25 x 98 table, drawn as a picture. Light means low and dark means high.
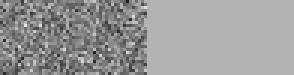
The table splits into one row of 2 panels. Panel 1,1: middling, fine-grained, strong in contrast. Panel 1,2: low, flat.
